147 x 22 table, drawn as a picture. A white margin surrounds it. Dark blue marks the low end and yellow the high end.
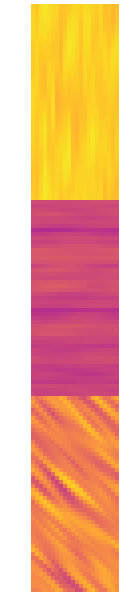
The table splits into 3 rows of 1 panel. Panel 1,1: very high, streaked downward, faint in contrast. Panel 2,1: middling, streaked across, faint in contrast. Panel 3,1: high, slanting down to the right.
